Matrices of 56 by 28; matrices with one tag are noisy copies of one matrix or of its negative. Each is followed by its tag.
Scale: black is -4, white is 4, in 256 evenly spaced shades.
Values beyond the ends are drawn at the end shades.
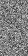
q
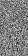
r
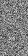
q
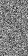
q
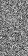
q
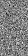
r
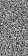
r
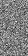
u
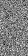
r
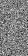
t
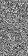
q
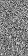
r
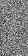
t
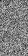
u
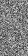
q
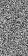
t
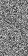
q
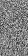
r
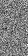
u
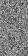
q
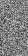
t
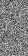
u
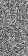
q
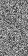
q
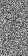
t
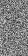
t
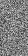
t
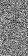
t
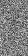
t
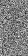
t
